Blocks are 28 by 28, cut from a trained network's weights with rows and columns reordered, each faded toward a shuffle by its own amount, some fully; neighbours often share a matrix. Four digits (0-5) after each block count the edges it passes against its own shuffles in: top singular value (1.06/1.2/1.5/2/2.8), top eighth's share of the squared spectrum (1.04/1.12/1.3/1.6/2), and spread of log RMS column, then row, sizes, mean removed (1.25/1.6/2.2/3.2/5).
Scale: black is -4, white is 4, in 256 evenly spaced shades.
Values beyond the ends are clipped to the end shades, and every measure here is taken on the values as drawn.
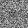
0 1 0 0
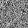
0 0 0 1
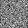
0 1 0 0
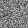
0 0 1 0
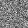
0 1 0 0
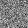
0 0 0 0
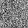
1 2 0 0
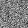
0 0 0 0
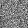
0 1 1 0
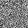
0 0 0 0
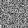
2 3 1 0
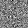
1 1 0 0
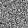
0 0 0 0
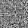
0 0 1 0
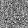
2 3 0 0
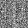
2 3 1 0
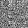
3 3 1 1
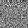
3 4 0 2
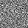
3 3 0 1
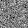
1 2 0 0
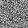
1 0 0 1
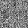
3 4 1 1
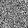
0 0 1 0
